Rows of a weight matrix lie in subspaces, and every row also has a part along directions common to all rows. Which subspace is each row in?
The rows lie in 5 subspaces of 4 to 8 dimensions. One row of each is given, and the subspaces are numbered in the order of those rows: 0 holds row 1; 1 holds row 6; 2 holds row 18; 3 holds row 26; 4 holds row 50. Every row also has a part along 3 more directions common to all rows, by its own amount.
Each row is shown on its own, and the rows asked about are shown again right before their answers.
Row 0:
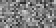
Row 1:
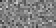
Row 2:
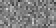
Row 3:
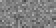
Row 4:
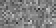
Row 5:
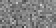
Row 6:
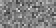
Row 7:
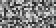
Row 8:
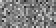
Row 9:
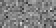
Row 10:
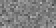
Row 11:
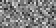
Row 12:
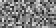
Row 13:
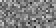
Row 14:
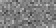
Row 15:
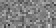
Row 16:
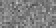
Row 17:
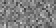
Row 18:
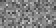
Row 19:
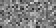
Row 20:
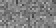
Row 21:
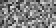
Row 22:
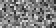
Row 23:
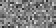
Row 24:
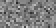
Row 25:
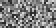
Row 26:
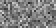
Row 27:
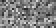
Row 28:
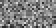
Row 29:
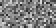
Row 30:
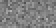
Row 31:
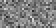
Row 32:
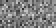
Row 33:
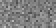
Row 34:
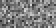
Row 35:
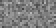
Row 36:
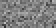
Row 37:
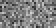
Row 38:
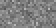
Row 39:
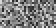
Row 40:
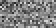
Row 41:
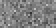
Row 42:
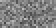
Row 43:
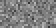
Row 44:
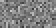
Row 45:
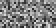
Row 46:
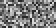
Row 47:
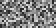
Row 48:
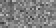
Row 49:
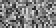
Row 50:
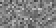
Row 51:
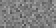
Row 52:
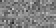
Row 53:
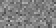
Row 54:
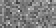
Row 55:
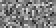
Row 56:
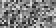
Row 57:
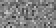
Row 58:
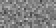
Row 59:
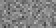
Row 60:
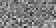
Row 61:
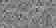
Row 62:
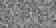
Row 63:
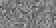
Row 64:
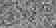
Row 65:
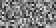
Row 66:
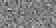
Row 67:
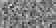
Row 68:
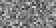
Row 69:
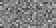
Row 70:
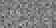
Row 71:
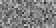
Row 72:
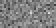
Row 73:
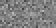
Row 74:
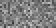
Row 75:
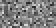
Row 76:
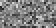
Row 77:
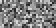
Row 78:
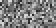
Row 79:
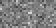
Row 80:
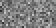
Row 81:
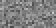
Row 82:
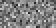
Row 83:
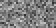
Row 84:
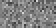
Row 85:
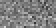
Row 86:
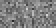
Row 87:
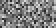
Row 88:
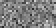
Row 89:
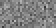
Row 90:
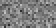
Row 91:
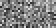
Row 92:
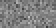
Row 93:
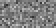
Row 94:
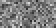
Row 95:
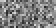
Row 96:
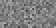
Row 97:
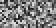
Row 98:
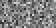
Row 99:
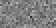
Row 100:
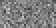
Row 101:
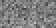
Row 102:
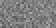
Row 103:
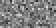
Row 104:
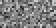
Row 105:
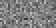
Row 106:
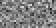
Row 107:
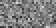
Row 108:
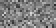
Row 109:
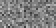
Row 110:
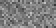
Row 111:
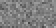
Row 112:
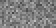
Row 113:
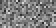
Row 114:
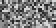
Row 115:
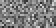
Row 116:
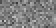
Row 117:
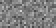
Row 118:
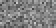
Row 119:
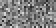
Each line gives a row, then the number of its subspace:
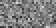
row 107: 3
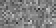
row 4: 0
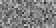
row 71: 4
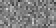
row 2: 3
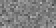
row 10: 1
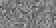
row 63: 1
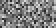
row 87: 1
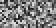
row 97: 4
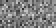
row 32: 2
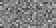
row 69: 4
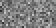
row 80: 0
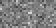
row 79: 0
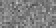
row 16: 1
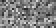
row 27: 2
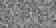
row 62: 3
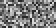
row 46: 3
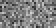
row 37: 3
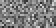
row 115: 1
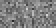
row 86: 3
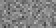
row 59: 1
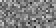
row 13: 0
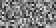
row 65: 3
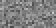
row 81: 2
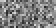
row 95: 2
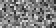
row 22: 2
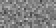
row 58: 0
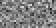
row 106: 4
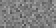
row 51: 1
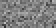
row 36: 1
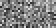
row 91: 1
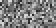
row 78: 0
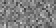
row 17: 4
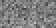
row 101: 2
